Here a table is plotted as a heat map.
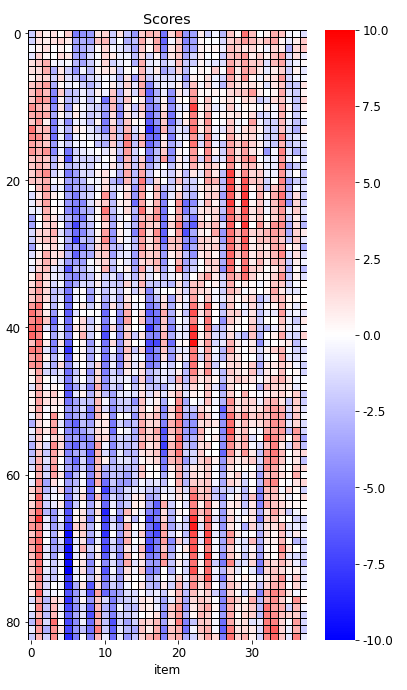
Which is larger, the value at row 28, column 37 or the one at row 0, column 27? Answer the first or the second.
the second
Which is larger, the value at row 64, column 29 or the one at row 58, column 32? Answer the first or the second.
the second
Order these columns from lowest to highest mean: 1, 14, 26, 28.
26, 14, 28, 1
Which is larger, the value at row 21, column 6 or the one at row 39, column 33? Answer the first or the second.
the second
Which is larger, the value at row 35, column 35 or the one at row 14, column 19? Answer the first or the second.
the first
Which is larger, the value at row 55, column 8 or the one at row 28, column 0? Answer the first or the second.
the second
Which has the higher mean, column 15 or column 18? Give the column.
15
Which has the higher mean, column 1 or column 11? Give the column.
1
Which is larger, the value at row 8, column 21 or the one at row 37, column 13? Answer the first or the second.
the second
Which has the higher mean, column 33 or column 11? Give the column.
33
